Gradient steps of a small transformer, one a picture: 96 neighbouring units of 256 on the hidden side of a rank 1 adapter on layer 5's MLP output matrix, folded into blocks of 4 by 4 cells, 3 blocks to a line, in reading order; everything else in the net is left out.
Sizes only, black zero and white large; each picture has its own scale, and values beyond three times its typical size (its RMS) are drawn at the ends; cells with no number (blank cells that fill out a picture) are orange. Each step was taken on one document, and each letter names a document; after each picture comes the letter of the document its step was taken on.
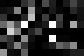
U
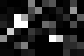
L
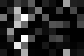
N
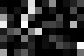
U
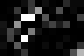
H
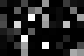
H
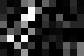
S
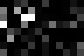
S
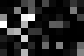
S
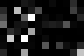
S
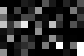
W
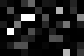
N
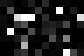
N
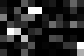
U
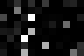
H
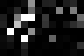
N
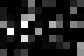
U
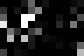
W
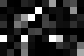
L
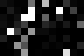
N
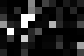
U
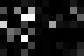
S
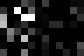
S
